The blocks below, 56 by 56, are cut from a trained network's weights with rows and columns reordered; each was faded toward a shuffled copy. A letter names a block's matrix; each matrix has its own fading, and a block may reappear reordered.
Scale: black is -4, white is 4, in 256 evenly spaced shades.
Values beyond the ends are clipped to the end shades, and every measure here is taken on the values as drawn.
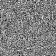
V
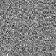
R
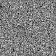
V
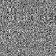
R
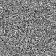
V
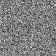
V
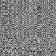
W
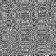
W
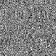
R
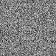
V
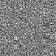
R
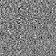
R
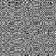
W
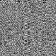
R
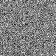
V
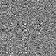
R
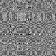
W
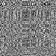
W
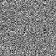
R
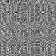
W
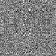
R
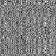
W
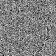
V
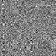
R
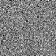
V
